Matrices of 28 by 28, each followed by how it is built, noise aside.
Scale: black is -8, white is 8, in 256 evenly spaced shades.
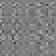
low rank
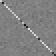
diagonal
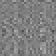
low rank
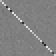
diagonal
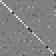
diagonal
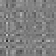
low rank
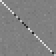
diagonal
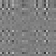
low rank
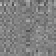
low rank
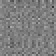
low rank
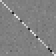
diagonal
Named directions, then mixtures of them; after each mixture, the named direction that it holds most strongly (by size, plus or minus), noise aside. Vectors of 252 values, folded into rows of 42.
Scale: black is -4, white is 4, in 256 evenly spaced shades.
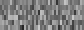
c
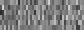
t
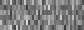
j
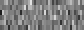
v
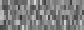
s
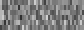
s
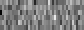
v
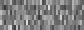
j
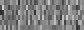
t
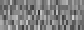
c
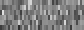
v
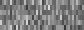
j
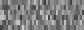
s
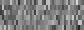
t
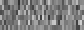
t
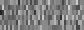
t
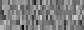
s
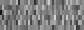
t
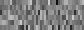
c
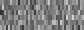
t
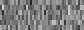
t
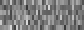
j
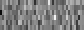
v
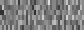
t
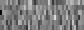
v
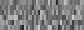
c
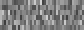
s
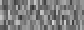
s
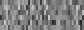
s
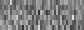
c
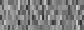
t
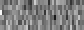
v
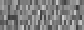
c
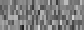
c
